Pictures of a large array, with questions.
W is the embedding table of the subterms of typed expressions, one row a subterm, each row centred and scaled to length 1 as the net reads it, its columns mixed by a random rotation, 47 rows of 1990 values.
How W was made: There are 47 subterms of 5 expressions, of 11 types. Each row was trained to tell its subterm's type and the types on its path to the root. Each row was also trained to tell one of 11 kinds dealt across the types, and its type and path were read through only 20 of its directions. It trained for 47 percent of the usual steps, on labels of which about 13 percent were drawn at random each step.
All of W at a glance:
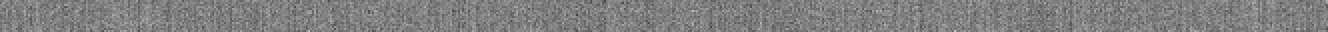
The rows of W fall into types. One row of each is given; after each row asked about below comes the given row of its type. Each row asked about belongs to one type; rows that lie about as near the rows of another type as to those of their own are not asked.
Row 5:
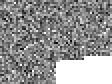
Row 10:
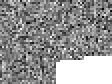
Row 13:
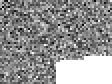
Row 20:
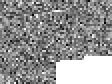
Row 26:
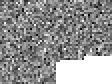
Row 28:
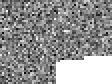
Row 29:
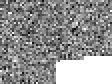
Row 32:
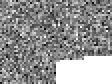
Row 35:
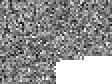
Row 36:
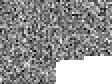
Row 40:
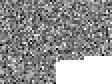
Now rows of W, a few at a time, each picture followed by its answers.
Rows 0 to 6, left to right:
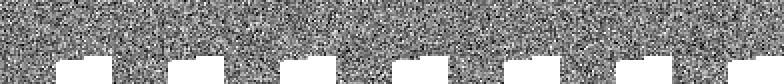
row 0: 40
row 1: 36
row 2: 35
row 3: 32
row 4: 40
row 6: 40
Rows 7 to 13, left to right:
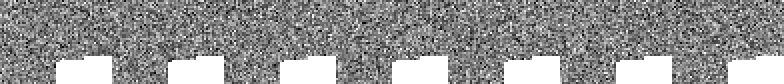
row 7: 32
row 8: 26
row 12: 26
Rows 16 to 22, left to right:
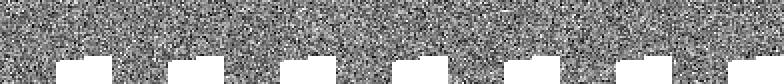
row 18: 20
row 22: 10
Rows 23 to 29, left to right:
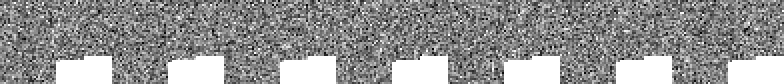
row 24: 13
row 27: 10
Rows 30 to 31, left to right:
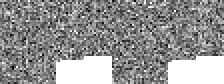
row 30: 10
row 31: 20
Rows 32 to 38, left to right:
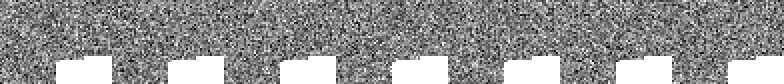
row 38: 20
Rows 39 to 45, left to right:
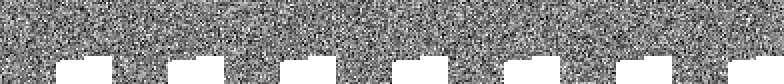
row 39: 32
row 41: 26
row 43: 40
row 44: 32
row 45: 29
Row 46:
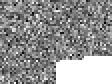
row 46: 20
